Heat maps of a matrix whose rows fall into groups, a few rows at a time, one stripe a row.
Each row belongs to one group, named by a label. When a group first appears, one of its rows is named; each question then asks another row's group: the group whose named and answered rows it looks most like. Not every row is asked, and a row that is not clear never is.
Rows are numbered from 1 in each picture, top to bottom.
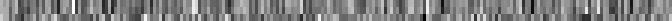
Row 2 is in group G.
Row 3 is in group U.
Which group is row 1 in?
G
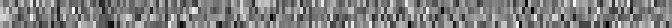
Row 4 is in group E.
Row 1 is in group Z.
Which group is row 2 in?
G
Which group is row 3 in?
U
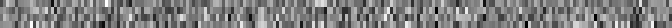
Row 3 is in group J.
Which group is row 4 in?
Z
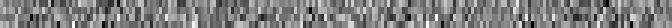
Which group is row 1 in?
E
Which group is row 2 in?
U
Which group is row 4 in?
G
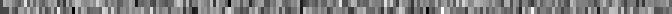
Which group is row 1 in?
J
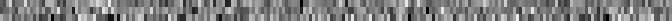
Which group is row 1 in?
J
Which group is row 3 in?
E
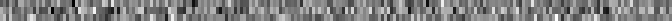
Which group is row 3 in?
U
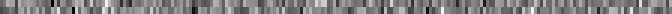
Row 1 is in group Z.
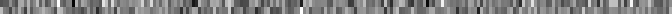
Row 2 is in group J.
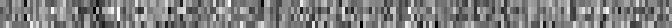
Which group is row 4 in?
Z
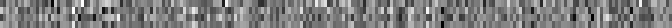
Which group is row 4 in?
G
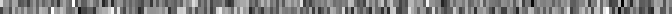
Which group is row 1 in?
G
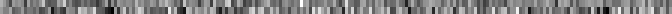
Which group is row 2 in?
E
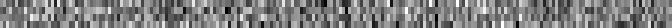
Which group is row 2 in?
J
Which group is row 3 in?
Z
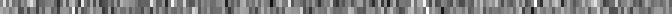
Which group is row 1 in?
U
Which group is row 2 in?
G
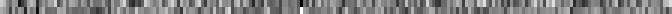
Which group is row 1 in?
U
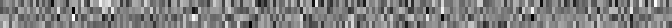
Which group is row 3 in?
G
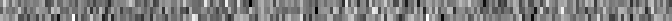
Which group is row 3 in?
G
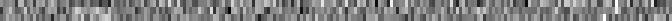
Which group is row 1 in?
Z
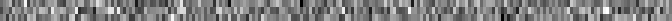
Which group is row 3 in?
U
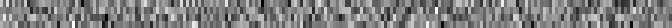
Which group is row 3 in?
U
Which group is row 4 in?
G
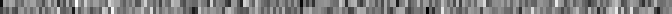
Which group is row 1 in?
J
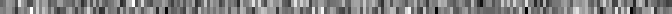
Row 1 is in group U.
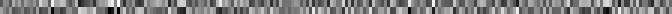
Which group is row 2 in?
E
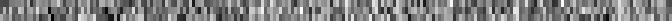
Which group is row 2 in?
U
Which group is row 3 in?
E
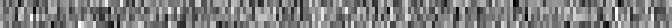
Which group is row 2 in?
Z
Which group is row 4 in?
E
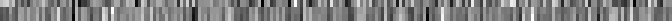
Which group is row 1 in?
U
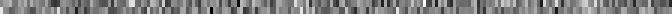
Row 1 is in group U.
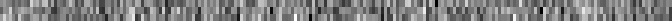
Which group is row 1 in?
Z
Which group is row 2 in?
U
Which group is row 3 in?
U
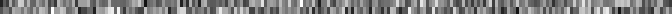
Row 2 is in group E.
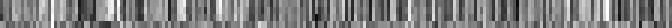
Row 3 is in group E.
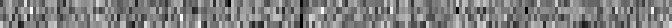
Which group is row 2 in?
Z
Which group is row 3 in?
J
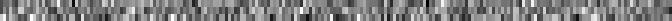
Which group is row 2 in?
U
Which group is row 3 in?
U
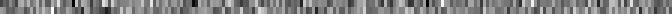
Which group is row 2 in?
Z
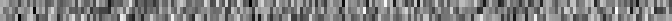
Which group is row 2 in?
Z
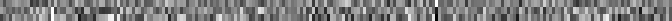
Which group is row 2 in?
Z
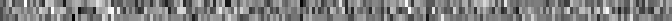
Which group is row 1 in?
J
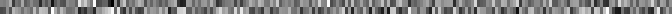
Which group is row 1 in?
E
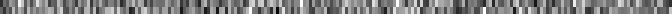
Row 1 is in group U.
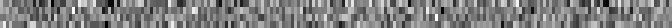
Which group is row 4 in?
U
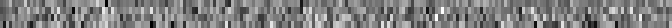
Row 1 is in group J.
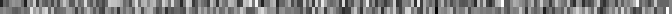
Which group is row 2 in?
Z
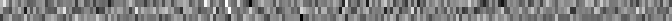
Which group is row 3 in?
J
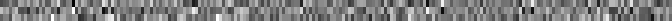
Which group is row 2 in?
G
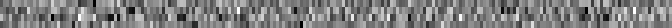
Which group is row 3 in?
E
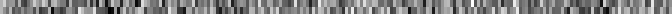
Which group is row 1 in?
U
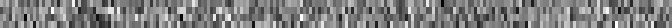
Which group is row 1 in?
G
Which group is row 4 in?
Z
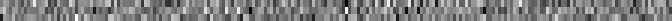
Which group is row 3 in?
J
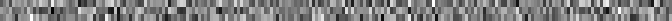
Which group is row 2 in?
E
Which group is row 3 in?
Z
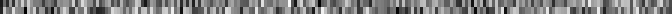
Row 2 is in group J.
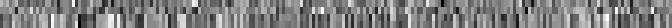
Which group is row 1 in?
G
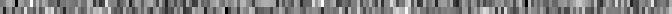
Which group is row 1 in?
Z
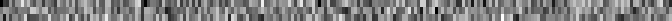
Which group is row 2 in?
Z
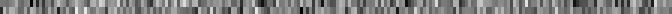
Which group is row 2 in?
J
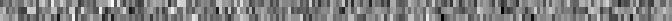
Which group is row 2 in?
U
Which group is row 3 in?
G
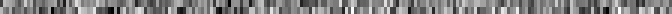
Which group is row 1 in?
J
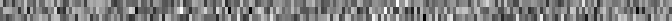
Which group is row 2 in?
J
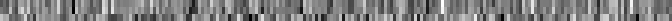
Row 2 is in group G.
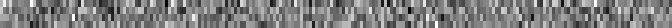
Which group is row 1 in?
U
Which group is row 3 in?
G
